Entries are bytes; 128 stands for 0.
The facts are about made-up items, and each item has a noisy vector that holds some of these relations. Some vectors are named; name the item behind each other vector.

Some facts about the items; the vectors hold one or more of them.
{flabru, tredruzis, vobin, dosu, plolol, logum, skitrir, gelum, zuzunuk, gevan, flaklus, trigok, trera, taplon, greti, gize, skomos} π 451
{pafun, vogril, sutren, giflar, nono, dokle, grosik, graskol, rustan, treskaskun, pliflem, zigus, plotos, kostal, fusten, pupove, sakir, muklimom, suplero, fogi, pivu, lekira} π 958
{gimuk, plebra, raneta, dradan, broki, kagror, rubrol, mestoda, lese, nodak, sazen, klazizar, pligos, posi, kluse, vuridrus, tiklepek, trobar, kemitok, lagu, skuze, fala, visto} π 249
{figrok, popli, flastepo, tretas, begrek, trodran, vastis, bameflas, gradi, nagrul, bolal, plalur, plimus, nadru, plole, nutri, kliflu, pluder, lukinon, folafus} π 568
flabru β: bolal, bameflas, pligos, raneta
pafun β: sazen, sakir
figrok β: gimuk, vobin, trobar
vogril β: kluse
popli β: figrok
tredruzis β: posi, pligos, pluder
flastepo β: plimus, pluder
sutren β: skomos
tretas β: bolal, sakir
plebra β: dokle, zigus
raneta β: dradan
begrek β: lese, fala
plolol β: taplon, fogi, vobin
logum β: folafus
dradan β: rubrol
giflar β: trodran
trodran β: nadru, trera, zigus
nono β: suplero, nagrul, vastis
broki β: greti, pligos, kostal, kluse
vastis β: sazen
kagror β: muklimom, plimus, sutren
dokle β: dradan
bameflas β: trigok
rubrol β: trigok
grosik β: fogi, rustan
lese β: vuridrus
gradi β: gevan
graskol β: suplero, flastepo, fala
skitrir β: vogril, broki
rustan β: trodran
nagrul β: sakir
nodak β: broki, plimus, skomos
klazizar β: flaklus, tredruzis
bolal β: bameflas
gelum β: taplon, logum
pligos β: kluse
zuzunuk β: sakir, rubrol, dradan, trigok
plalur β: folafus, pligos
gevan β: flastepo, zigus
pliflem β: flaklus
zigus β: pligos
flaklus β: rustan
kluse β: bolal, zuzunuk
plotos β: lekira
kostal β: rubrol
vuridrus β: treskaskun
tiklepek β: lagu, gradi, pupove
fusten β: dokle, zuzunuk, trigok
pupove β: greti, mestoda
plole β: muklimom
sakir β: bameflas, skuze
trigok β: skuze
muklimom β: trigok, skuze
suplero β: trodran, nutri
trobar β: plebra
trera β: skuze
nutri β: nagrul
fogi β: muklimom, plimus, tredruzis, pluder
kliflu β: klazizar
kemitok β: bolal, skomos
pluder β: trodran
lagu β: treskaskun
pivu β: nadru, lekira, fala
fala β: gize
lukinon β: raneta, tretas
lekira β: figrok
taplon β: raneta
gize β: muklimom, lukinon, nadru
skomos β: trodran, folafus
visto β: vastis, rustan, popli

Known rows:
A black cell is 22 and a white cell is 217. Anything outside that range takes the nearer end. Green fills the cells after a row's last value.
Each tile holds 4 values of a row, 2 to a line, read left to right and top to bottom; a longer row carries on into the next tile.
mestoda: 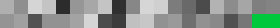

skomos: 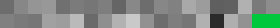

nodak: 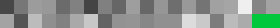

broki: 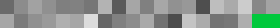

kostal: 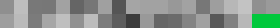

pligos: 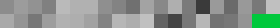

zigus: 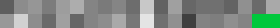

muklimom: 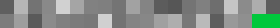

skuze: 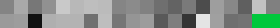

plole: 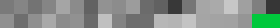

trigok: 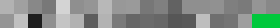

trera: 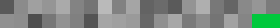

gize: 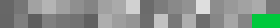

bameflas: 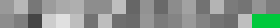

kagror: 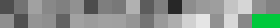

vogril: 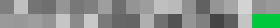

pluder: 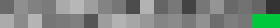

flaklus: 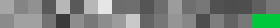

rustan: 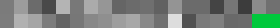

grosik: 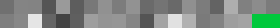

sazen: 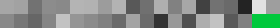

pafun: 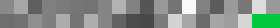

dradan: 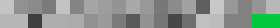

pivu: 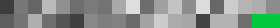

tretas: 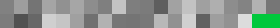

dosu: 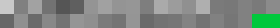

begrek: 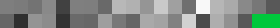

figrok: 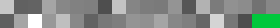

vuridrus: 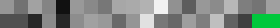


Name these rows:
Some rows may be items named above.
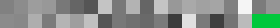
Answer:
skitrir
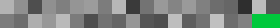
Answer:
vastis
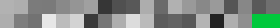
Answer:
folafus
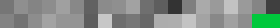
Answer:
plole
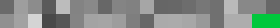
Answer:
fogi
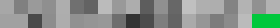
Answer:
zuzunuk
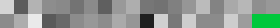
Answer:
plolol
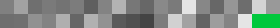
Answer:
pafun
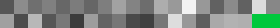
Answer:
nono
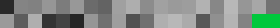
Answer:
graskol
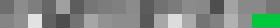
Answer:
grosik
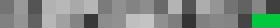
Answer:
nadru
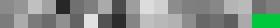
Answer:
pupove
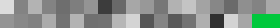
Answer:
logum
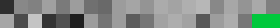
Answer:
graskol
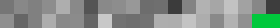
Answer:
plole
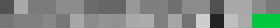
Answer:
sutren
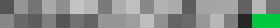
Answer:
fala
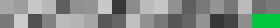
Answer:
greti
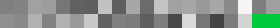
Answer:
skitrir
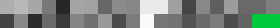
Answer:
treskaskun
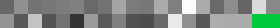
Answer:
nono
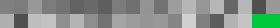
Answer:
plalur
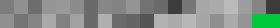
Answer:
plole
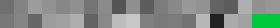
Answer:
skomos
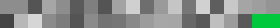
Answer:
plotos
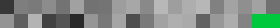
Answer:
graskol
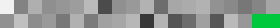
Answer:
taplon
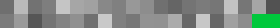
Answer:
muklimom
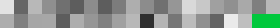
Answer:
gelum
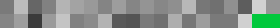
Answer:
sakir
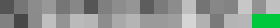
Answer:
kemitok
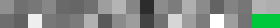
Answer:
visto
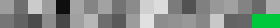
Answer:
lagu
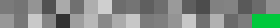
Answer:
klazizar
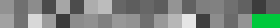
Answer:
kliflu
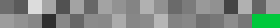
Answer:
gevan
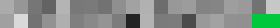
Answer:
dokle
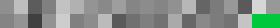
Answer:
sakir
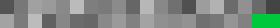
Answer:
flastepo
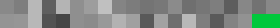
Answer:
tredruzis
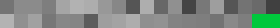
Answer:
pluder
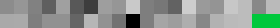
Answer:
fusten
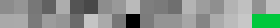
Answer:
fusten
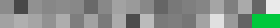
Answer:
plebra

